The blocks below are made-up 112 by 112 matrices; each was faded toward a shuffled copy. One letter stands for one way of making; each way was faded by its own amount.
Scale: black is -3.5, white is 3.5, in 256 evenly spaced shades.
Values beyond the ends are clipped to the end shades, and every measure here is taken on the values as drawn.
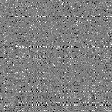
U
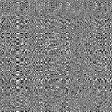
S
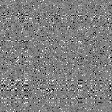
U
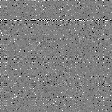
U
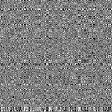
S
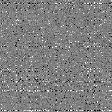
U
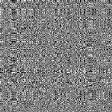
S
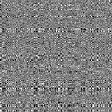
S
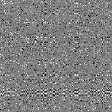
U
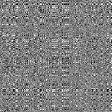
S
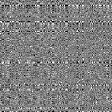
S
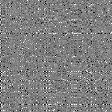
U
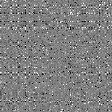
U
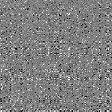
U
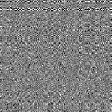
S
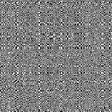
S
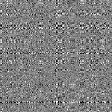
S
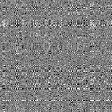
S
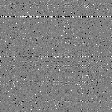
U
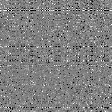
U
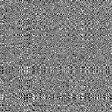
S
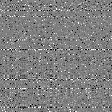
U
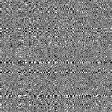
S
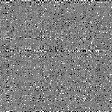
U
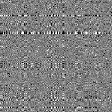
S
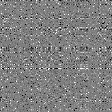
U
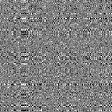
S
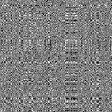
S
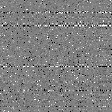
U
